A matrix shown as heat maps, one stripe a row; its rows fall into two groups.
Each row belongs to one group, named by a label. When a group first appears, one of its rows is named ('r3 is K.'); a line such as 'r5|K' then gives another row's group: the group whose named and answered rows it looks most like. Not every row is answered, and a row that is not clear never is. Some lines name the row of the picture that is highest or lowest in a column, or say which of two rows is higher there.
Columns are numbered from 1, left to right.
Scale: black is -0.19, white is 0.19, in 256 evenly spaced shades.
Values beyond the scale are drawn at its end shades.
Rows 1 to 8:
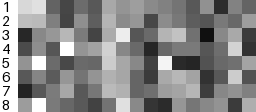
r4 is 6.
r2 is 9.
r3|6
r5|9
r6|6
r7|6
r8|9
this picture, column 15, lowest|1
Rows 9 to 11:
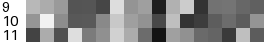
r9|9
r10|9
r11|6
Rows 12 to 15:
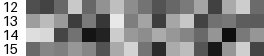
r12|6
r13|9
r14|9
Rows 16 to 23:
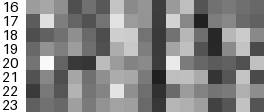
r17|9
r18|6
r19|6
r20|9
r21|6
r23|6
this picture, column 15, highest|18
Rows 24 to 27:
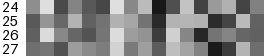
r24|9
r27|6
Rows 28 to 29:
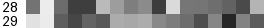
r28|9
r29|9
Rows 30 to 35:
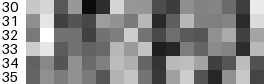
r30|9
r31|9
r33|9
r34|6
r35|6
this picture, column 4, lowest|31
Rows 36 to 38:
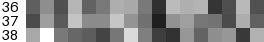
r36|6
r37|6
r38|9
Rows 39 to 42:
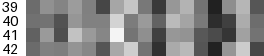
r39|6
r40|6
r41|6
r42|6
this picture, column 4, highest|41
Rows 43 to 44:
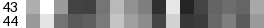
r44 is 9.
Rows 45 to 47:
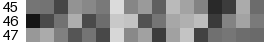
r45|6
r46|6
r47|9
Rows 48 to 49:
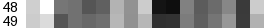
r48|9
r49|9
